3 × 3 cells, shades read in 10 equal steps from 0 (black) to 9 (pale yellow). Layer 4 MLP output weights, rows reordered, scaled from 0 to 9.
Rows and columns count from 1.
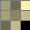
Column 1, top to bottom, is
6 6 4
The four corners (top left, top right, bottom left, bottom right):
6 9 4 0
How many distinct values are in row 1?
3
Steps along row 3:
up down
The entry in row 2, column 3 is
7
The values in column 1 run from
4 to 6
